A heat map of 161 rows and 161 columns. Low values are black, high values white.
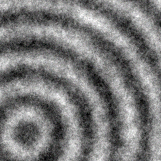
Rings: centred on the bottom left. Average level on the scale: 50%. Ninth with the highest average: top middle. Slope: none.
